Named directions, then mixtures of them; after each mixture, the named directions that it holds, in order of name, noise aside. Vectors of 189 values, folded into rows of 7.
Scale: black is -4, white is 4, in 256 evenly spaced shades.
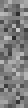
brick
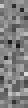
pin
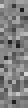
pin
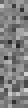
pin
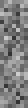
brick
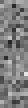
brick, pin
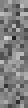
brick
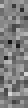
pin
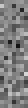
pin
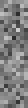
brick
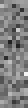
brick, pin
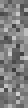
brick, pin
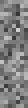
brick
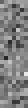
brick, pin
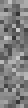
brick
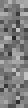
brick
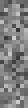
brick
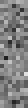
brick, pin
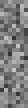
brick, pin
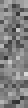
brick, pin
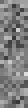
brick, pin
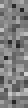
pin
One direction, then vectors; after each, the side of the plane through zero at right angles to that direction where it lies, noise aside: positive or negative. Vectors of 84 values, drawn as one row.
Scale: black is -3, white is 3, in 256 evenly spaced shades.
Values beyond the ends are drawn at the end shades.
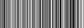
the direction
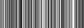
negative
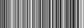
positive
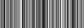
positive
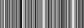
negative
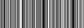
positive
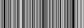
positive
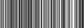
negative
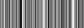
negative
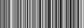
positive
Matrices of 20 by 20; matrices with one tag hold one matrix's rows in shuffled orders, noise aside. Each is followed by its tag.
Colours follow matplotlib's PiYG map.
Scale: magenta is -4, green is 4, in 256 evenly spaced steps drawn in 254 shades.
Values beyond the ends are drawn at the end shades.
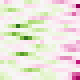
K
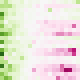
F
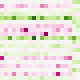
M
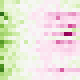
F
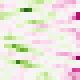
K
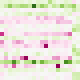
M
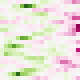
K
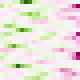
K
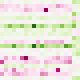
M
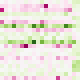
M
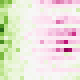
F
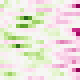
K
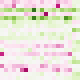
M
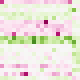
M
